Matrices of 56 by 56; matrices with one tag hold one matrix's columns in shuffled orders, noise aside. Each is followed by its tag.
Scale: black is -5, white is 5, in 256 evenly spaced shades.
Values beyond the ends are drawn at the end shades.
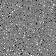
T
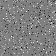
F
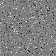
F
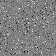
F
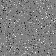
F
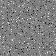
F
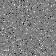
T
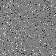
T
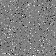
T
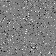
F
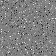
F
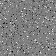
F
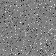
T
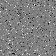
T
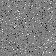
F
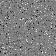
F
